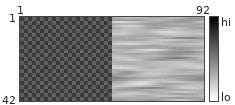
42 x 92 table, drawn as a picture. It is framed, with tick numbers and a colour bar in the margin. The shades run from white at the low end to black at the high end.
It is made of 1 by 2 panels. Panel 1,1: high, checkered. Panel 1,2: low, streaked across.
